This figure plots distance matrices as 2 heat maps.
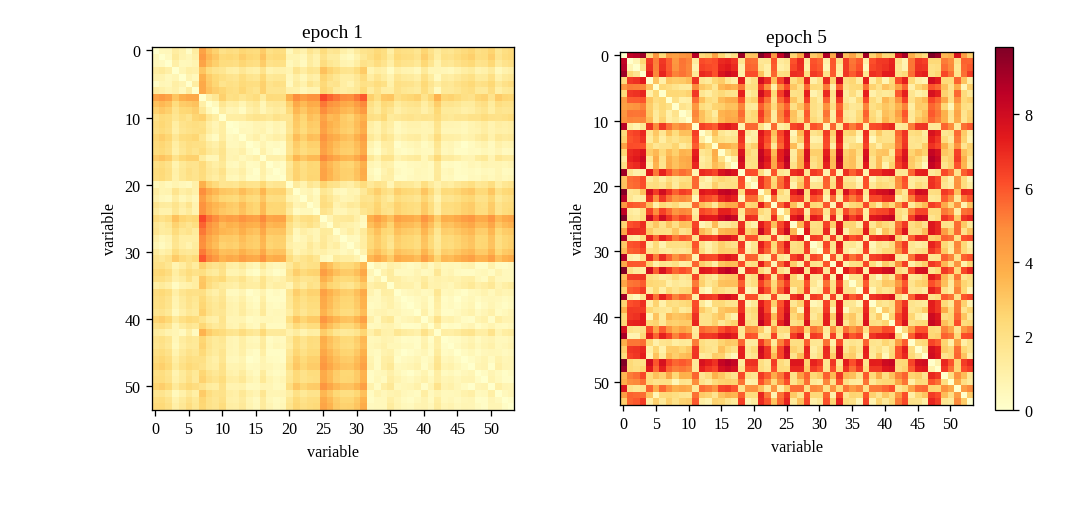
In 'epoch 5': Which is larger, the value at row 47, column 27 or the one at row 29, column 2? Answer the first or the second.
the first
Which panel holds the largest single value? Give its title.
epoch 5
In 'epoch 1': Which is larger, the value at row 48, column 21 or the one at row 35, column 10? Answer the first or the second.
the first
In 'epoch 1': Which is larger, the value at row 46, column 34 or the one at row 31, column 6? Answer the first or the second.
the second
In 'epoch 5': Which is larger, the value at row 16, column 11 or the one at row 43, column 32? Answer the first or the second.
the first
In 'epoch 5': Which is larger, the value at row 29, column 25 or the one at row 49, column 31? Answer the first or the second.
the first
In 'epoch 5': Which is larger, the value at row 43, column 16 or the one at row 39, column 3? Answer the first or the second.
the first
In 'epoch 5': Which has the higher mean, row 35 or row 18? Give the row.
18
